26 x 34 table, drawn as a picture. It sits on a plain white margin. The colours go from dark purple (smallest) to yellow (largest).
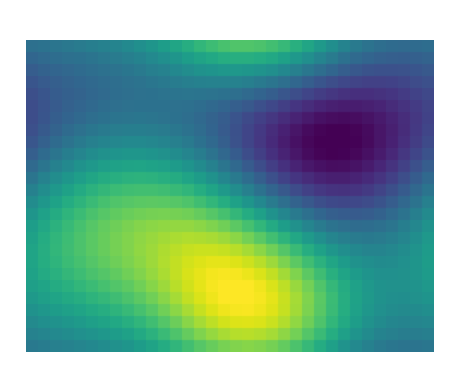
Ninth with the highest average: bottom middle. Roughest part: centre. Calmest part: top left. Lone odd cells: none. Ninth with the lowest average: top right.
